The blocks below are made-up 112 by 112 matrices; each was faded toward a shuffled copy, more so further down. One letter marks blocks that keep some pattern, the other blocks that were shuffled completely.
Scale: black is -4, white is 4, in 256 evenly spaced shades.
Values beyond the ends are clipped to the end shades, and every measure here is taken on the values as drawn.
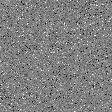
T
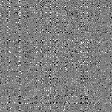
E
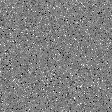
T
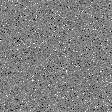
T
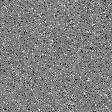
T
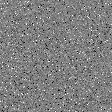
T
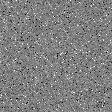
T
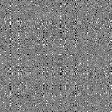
E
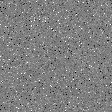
T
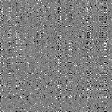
E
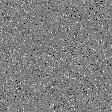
T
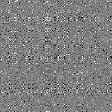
E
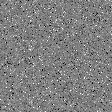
T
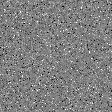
T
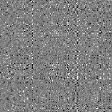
E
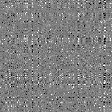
E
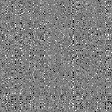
E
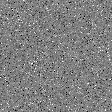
T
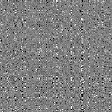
E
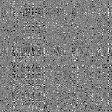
E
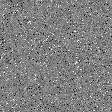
T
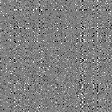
E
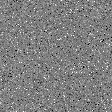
T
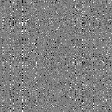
E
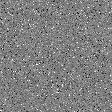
T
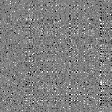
E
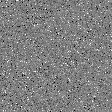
T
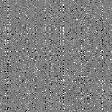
E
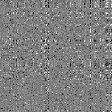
E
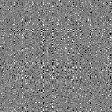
E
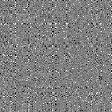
E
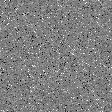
T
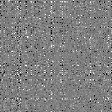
E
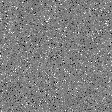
T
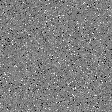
T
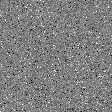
T
